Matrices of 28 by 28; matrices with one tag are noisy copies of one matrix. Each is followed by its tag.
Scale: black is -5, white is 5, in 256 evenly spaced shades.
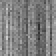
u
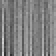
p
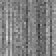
u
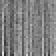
p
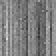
u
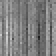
u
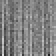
p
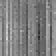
u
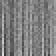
p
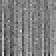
p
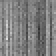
u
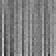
p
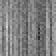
u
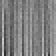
p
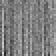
p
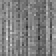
u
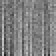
p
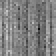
u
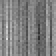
u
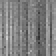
u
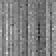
u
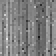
u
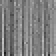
p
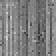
u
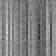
u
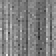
u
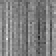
u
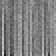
p
